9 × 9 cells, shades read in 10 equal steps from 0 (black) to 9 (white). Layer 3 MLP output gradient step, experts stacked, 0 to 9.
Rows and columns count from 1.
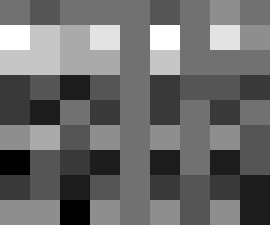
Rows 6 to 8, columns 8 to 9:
5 3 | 1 3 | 2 1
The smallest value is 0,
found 2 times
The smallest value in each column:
0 1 0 1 4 1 3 1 1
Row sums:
35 60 49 23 25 40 19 21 33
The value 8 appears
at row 2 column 4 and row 2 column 8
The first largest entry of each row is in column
8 1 1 5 3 2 5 5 1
